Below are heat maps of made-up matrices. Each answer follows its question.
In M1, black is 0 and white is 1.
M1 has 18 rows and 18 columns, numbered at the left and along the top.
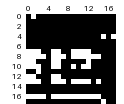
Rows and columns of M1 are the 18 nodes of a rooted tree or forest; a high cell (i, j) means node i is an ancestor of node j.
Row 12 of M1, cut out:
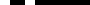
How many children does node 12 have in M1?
3
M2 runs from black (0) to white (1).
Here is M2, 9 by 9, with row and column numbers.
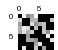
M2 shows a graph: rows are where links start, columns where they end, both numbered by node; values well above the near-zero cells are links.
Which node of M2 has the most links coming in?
node 4
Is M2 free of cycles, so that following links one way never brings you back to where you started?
no
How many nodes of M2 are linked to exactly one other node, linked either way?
0
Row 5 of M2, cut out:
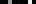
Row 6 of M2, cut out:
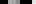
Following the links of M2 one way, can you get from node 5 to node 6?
yes
